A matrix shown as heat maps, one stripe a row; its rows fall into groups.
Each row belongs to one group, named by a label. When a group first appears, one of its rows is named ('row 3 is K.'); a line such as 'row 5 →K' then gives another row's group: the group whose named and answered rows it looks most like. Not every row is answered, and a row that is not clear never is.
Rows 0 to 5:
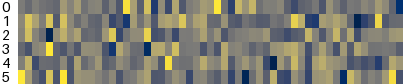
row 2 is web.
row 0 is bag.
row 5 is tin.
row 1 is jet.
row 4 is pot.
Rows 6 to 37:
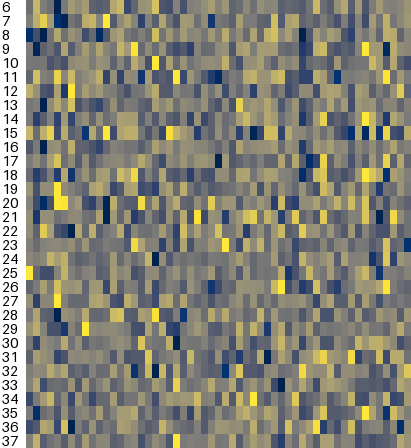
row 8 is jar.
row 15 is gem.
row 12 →tin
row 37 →pot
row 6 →web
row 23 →bag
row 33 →pot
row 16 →jar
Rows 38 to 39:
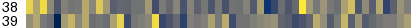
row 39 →web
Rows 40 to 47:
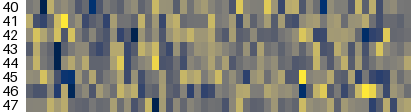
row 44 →web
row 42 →jet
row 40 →jar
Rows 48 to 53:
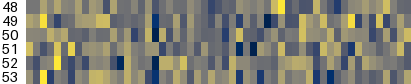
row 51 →tin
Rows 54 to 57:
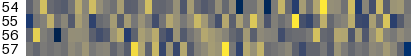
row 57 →bag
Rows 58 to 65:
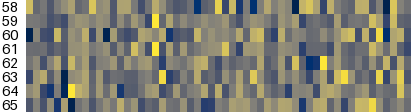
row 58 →tin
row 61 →bag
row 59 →bag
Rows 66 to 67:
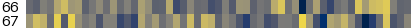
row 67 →jet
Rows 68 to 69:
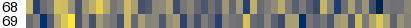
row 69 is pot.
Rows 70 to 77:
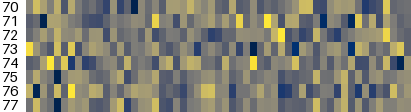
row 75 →web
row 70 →jet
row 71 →jar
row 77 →web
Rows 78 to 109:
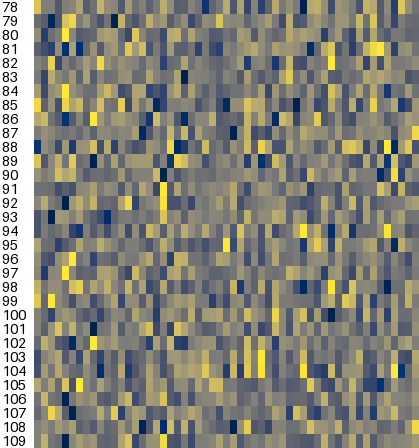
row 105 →jet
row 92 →web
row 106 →web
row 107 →gem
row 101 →gem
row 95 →tin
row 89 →gem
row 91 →bag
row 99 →gem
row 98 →web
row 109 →web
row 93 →jar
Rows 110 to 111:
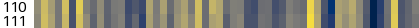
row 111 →jet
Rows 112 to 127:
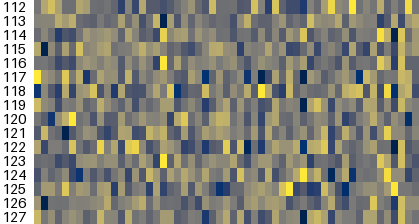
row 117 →tin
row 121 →web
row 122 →tin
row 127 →tin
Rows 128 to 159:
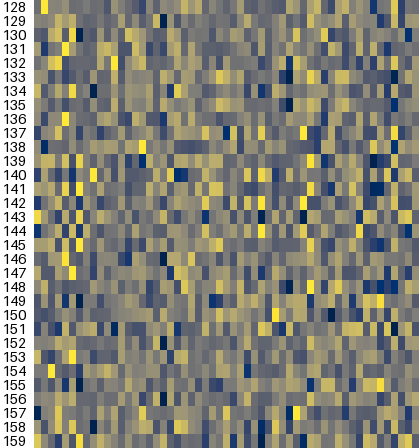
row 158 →gem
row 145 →jet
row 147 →gem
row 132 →gem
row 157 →gem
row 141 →jet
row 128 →jet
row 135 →pot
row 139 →jet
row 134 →gem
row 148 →pot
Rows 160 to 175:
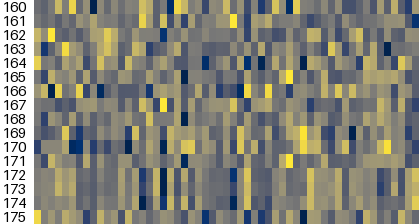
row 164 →tin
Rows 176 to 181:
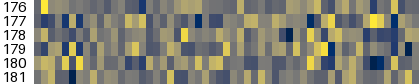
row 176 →jet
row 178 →pot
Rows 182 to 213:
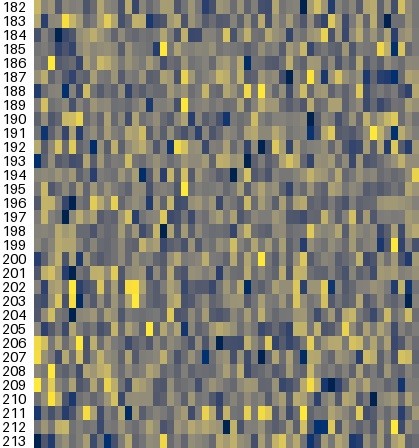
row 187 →pot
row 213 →jar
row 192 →gem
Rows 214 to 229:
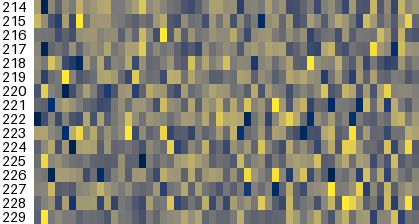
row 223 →web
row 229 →jet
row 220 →web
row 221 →jar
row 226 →jar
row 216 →bag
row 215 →tin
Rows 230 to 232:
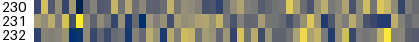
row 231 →jet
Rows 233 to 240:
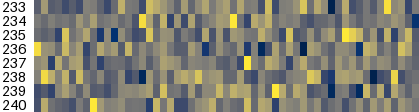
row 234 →bag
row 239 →jar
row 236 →tin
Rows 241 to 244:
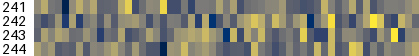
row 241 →web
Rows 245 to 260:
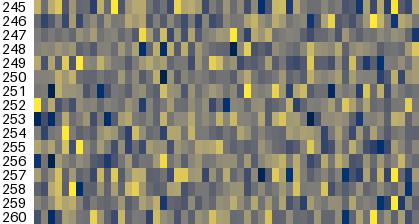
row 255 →jet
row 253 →jar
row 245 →gem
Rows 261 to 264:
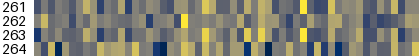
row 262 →pot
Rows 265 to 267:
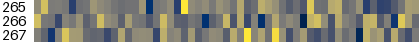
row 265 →pot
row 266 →tin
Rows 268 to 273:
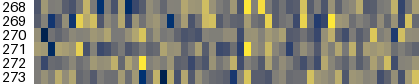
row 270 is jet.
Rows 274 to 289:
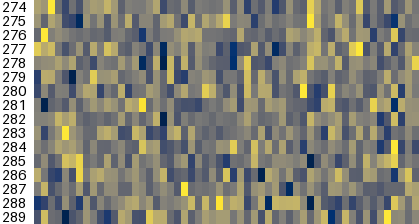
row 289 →web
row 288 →jar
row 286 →tin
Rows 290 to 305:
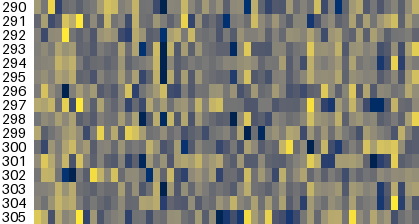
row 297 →jet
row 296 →web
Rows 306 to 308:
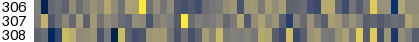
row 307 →pot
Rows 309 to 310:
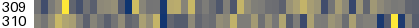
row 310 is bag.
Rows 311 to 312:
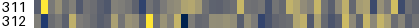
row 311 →jet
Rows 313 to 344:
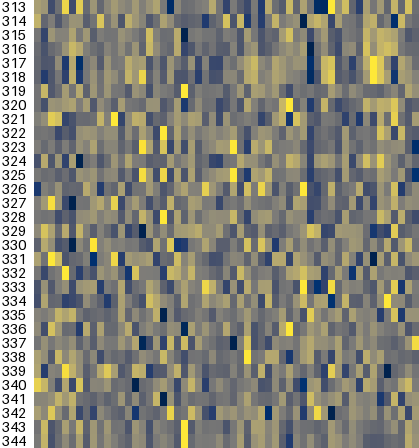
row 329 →jet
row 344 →pot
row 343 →pot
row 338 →jar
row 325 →bag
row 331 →gem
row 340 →tin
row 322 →bag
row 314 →tin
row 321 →gem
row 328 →bag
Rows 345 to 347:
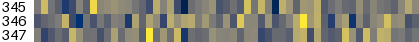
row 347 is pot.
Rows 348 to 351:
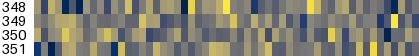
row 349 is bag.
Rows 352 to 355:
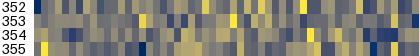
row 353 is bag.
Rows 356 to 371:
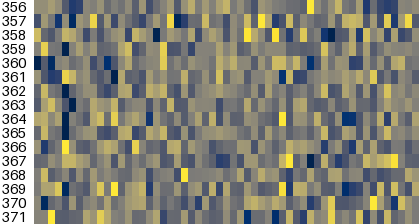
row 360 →jar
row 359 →web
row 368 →pot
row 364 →gem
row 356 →pot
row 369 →gem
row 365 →web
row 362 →web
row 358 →jar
